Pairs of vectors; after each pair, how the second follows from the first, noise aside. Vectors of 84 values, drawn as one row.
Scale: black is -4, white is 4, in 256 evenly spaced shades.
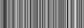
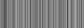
shrunk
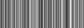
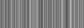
shrunk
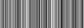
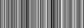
negated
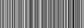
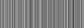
shrunk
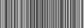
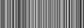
negated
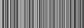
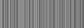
shrunk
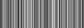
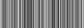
negated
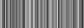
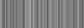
shrunk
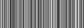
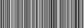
negated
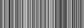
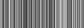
negated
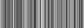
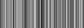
negated
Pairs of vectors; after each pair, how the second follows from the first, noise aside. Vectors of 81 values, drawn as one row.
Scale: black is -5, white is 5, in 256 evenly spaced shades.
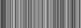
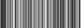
scaled up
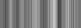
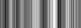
scaled up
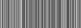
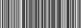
scaled up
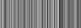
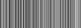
shuffled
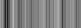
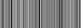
shuffled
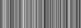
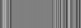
partly zeroed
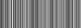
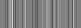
partly zeroed
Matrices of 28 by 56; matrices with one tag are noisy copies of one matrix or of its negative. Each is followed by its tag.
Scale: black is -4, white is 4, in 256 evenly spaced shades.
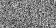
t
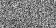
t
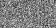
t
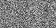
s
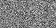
s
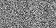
s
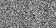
s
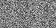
s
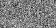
t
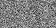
s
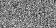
t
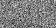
t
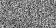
t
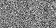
s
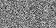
s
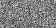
t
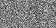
s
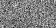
t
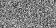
t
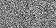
s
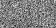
t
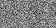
s
